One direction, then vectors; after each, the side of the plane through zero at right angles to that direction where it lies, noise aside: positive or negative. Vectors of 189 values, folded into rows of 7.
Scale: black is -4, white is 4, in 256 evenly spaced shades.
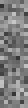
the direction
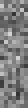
negative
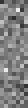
negative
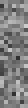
positive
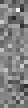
negative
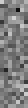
positive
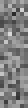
negative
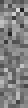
positive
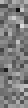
positive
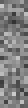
negative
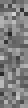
positive
